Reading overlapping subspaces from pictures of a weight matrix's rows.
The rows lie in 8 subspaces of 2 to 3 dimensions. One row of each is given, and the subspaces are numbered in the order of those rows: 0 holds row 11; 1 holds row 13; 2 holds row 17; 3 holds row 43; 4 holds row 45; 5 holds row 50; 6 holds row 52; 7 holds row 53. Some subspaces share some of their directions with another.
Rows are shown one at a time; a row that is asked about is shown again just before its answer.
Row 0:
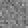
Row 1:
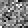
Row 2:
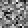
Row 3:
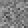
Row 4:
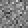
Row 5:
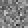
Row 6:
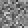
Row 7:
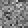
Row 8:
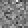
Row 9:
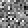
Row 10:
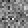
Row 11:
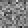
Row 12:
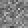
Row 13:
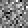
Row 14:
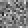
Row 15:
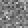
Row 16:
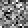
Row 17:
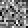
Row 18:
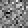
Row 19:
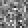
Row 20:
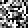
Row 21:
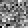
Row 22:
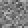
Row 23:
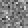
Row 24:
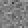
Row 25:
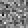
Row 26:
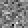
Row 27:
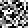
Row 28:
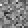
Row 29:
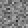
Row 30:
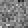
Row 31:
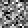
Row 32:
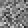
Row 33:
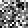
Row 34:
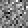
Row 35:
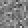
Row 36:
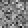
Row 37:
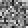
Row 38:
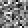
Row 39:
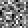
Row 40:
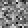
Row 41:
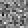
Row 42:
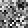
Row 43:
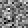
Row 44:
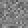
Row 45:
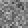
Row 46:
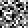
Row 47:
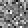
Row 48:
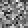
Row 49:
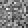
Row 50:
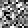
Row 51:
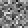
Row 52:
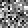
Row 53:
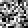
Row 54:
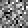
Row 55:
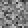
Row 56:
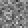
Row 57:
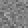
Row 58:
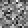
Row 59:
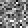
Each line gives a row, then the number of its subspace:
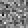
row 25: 0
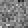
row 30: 7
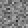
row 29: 3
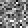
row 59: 3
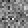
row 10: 6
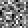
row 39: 2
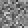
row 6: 5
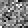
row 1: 7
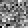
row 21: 7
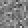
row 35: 3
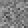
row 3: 5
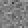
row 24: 3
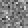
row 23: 6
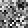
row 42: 4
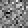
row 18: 1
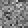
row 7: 7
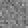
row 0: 2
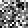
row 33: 4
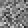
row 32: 5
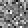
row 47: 5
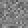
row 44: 5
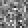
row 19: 3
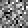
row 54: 1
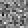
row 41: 0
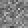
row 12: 5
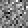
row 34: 1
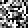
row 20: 3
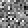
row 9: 6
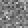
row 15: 6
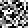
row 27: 5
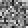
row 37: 2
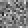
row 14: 0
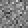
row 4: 1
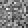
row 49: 3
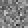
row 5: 4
